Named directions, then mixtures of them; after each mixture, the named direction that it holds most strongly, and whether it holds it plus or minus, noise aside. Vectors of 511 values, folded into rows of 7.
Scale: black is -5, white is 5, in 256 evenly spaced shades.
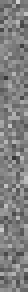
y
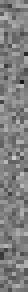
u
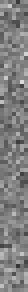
u, minus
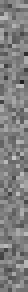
u, plus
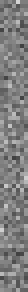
y, plus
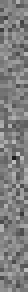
y, plus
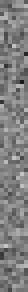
u, plus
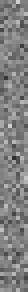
y, plus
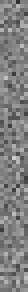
y, minus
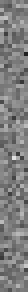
u, plus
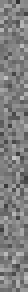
y, minus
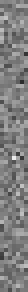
u, plus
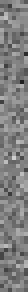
u, plus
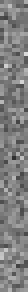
u, minus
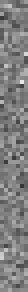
u, minus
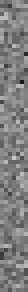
u, plus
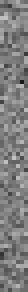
u, plus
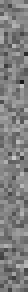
u, plus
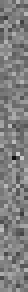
y, plus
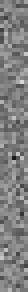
u, minus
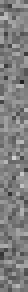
u, plus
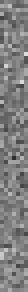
u, minus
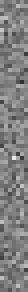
u, plus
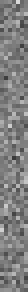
y, plus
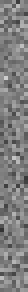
y, minus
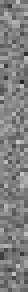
u, plus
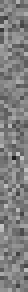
y, plus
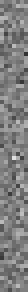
u, plus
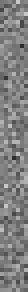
y, plus
